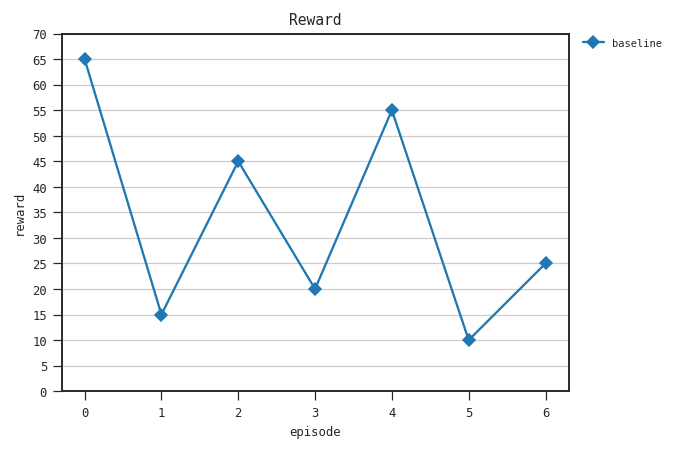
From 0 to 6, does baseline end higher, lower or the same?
lower
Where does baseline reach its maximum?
0
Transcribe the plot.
Title: Reward
x-axis: episode, ticks 0 1 2 3 4 5 6
y-axis: reward, ticks 0 5 10 15 20 25 30 35 40 45 50 55 60 65 70
Legend: baseline
Values:
baseline: 65 15 45 20 55 10 25
